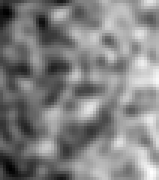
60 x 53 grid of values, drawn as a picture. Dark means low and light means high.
There are no regular stripes. No row or column stands out. The field climbs toward the right. The texture is blotchy.
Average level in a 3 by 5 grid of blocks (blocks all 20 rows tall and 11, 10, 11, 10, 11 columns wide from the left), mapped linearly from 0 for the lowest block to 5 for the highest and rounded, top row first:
1 1 3 4 4 | 1 2 3 3 5 | 0 2 2 4 5
